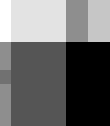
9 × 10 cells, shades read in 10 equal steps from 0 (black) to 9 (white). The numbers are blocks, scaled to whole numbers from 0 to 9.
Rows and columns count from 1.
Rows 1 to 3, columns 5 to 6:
8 8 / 8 8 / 8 8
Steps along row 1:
down same same same same down same up same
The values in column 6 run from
3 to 8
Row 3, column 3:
8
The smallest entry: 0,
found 24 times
